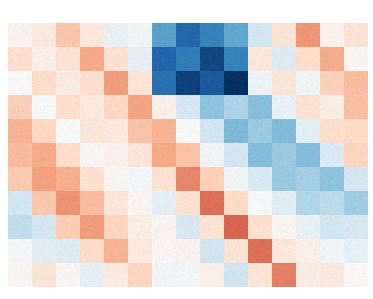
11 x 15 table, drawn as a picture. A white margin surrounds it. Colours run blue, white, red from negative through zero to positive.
Overall the values sit about 50% of the way up the scale. The grain runs diagonally down to the right. In the top middle lies a patch that is lower than the rest. The middle left is the smoothest part. The ninth with the lowest average is the top middle.
